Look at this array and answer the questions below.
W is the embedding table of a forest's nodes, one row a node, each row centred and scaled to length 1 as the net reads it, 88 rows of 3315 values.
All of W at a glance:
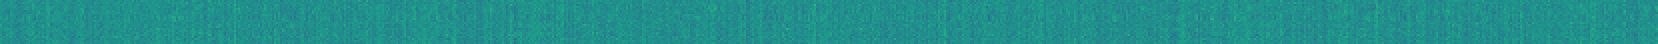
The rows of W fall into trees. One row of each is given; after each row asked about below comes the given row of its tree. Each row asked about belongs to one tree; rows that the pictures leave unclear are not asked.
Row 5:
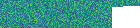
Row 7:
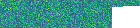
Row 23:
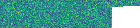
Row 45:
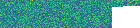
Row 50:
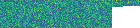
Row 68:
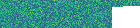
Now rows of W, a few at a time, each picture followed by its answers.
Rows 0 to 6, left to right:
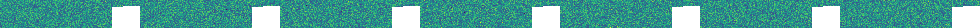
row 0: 68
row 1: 45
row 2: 50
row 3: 50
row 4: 68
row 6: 50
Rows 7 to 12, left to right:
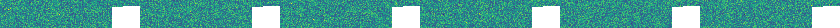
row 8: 50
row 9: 23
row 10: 45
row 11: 45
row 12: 45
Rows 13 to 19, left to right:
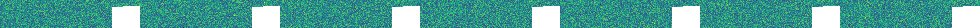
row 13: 23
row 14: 68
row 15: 45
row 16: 45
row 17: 7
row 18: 45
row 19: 45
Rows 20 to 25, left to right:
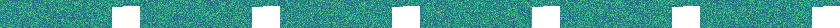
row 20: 5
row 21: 45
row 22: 45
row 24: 45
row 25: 5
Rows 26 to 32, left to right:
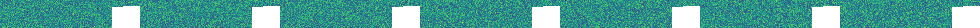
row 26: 23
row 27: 5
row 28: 45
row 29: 68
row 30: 68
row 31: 7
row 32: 68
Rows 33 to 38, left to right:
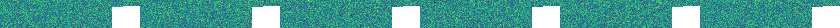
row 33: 68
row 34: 5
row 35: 68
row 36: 5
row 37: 68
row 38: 68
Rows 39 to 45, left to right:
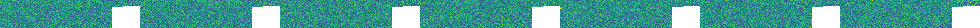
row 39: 68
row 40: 68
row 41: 5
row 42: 7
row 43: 5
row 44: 50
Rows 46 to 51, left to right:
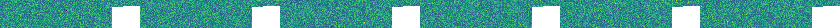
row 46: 23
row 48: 5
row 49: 7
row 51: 50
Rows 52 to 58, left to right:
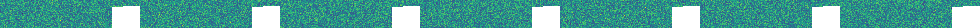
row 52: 7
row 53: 45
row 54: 5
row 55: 50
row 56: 23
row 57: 23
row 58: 68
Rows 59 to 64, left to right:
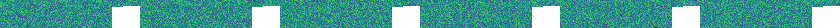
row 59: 68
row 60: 68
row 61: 50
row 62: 45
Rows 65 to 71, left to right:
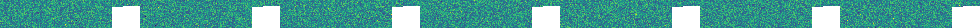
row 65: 50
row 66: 23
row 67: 50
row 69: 50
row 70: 50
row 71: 50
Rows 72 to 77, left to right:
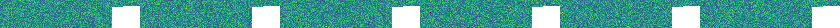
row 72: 23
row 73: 7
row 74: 23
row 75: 7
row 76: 68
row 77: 45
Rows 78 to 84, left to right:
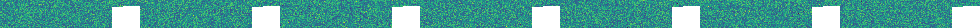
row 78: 45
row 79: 45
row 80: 7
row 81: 50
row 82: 5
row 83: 68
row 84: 23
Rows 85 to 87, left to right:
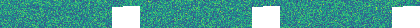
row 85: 68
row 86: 5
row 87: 45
